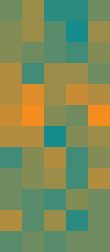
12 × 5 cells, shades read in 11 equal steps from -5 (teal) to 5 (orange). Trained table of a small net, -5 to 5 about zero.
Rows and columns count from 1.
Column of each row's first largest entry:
2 2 1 1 2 2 1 3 5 4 1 2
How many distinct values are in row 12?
2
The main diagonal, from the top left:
-1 1 -2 1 2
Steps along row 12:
up down up same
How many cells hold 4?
1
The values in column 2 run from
-3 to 5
